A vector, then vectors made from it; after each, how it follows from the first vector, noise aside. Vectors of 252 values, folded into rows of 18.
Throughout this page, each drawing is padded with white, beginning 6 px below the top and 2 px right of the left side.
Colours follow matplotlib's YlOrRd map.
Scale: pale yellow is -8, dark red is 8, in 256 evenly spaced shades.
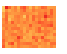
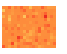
partly zeroed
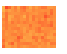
shrunk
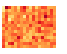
scaled up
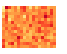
scaled up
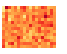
scaled up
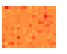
partly zeroed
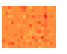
partly zeroed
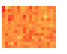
negated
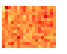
scaled up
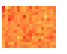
negated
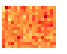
scaled up
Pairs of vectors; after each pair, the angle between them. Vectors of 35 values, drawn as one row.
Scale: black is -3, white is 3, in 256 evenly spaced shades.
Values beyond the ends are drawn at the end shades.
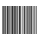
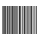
nearly parallel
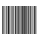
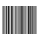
partly aligned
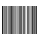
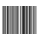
partly opposed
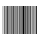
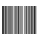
nearly opposite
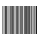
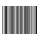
nearly parallel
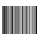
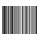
nearly parallel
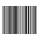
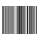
nearly opposite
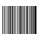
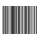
partly opposed
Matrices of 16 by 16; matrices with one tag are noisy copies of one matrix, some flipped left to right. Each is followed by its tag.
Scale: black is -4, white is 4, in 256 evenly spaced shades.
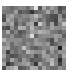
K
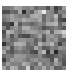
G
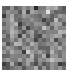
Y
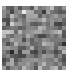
G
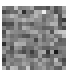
G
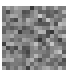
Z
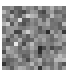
Z
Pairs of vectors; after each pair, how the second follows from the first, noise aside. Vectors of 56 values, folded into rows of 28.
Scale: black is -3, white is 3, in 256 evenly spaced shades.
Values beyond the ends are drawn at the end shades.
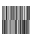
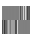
partly zeroed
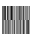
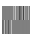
partly zeroed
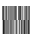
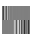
partly zeroed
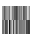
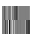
partly zeroed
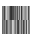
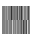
partly zeroed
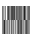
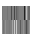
partly zeroed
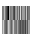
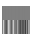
partly zeroed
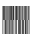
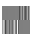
partly zeroed
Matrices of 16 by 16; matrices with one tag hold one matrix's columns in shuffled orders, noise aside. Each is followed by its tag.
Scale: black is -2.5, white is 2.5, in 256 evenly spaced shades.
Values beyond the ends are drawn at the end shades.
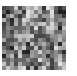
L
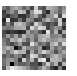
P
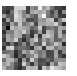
L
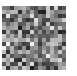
P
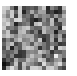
L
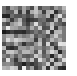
P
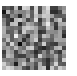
L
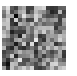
L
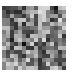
L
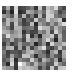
L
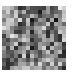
L
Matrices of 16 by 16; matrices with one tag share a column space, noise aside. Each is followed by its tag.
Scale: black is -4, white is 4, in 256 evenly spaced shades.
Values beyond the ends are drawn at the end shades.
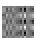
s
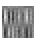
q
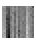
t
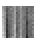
t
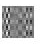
s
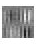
q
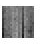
t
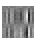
q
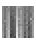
t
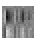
q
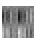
q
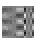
s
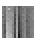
t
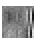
q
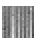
t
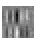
q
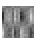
q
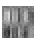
q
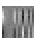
q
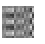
s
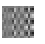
s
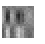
q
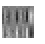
q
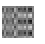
s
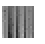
t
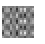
s
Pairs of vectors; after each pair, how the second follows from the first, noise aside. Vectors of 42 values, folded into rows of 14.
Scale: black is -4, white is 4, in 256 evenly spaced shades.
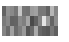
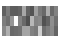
reversed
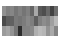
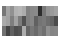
reversed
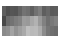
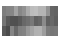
wrapped around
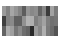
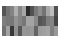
reversed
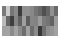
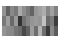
wrapped around
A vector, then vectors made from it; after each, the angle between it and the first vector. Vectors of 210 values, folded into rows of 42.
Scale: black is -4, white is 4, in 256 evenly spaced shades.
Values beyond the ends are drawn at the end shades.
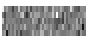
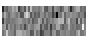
nearly opposite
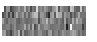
partly aligned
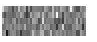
nearly parallel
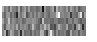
partly aligned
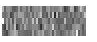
partly aligned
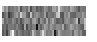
partly aligned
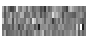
partly aligned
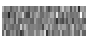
partly aligned
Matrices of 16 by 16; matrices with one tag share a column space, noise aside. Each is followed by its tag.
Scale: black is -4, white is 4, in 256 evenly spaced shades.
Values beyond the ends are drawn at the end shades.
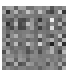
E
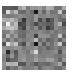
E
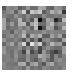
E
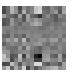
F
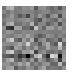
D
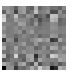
F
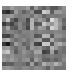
E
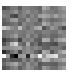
D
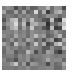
E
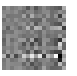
D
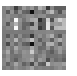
E
